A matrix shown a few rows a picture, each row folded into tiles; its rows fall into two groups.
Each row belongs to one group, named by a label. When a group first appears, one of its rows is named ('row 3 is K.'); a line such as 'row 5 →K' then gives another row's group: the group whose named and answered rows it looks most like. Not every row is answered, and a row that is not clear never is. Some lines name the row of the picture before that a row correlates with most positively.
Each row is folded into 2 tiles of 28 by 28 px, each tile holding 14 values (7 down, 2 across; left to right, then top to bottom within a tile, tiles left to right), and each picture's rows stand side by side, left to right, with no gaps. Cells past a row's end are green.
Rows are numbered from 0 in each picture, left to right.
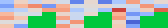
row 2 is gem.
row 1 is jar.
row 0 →gem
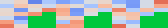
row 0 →gem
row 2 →jar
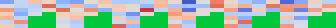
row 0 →jar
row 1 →jar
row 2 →jar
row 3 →jar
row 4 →jar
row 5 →jar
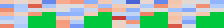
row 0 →gem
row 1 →gem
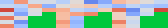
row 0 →gem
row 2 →gem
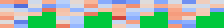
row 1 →gem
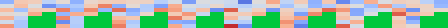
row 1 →jar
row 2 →gem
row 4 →jar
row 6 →jar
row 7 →gem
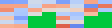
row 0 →jar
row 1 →jar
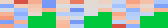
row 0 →gem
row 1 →gem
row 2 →gem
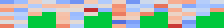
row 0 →jar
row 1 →jar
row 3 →gem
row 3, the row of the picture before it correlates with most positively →1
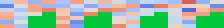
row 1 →gem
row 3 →gem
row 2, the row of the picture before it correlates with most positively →0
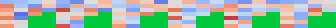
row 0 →jar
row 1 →jar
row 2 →gem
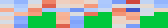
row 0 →jar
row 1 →gem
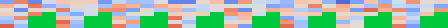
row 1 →gem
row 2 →jar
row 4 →gem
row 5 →gem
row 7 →gem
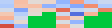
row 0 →gem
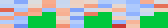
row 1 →gem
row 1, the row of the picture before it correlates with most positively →0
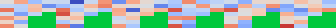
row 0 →gem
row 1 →jar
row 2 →gem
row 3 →gem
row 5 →gem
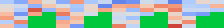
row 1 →gem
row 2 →jar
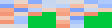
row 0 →gem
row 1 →gem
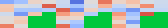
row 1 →jar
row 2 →gem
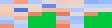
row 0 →gem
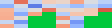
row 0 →gem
